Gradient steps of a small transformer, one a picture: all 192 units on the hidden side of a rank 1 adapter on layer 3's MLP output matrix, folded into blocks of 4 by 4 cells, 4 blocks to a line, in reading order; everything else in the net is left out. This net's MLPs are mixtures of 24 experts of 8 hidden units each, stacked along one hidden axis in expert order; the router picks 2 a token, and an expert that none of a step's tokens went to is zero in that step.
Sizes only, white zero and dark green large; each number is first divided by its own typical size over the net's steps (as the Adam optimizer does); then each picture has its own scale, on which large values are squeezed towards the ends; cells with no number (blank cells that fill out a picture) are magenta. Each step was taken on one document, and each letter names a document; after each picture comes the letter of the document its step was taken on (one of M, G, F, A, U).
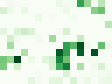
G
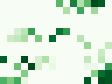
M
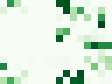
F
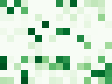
M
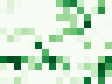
M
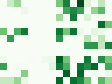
F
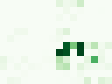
G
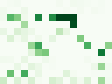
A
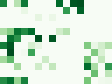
M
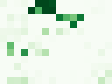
A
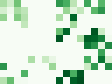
F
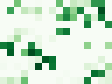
M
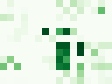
G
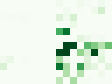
G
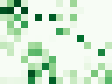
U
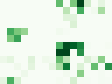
G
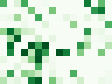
A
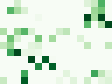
M
